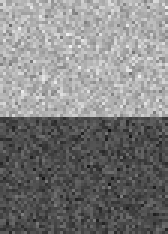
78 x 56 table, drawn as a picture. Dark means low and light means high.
It is made of 2 by 1 panels. Panel 1,1: high, fine-grained. Panel 2,1: low, fine-grained.
